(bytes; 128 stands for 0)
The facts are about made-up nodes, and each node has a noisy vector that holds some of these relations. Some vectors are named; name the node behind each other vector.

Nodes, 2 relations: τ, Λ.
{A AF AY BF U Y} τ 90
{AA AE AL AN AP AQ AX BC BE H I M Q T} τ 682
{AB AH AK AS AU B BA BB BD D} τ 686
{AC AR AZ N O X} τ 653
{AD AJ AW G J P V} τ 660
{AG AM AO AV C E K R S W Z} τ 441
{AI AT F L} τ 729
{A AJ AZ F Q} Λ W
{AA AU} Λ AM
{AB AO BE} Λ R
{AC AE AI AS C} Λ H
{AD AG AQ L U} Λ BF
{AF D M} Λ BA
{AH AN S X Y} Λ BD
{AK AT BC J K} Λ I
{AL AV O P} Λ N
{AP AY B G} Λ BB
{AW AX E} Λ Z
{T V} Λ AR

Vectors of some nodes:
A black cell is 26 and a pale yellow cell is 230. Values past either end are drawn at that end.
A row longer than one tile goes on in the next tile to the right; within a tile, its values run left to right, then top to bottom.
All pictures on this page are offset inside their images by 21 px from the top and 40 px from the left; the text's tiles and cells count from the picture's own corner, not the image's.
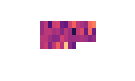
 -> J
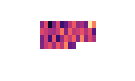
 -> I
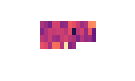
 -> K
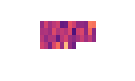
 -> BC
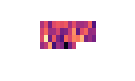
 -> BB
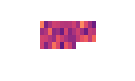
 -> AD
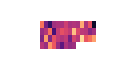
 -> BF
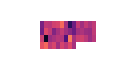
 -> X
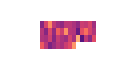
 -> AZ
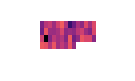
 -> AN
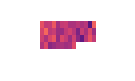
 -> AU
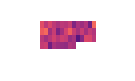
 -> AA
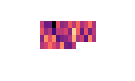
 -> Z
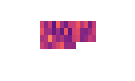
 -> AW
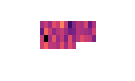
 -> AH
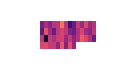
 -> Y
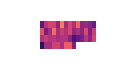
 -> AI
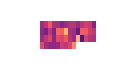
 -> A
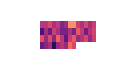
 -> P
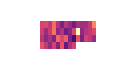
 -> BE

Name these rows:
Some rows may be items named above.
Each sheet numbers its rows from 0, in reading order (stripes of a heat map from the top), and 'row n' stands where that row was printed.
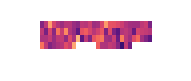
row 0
AZ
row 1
AP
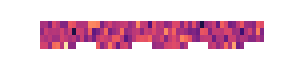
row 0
K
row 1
U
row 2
D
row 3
AK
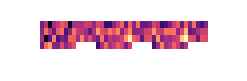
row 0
BD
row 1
BA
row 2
BA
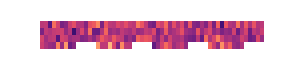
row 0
AK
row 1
AG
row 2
AC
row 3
E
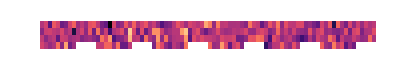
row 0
AK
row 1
Z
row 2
AM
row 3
AQ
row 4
AS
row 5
AX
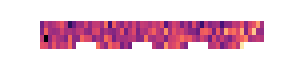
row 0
AN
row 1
AX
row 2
M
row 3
W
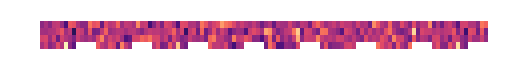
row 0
AT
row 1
L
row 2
AT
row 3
B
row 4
AR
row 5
V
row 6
AO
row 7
AT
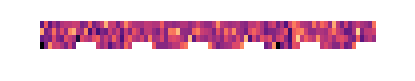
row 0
H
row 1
O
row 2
A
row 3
AZ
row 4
N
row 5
AB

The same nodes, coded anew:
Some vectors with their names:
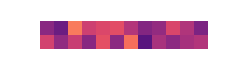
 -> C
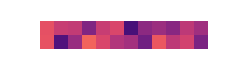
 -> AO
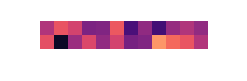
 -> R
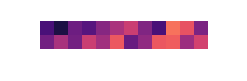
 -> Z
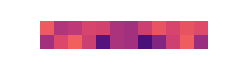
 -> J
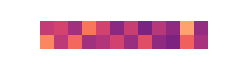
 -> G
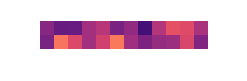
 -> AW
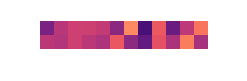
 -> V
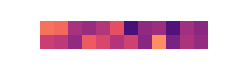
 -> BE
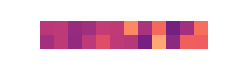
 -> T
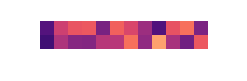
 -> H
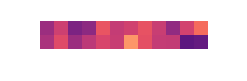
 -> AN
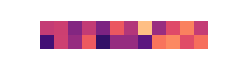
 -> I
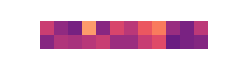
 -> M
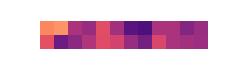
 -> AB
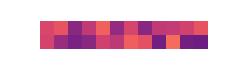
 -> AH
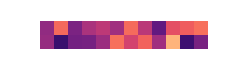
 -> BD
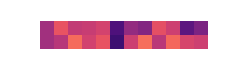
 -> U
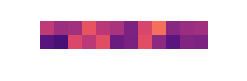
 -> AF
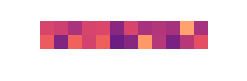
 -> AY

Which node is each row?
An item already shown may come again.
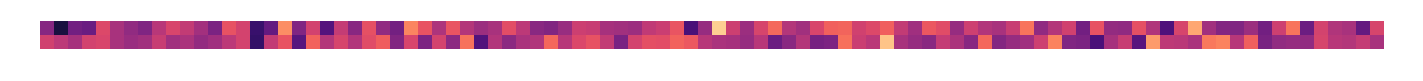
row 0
E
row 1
N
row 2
C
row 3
AG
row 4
AK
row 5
B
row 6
BB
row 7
AV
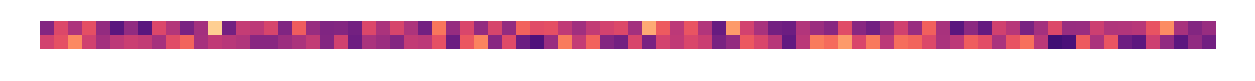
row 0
AD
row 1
AU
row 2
Y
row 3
BC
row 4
BF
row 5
AD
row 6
AF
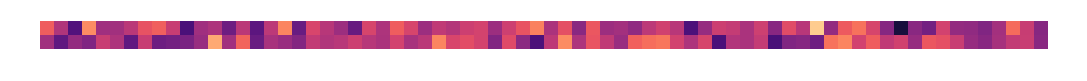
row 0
D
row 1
AV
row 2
X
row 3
AQ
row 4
I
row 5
E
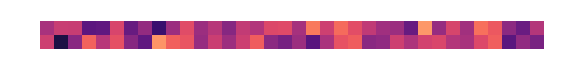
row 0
R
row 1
K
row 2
M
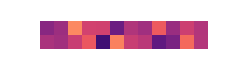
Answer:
AJ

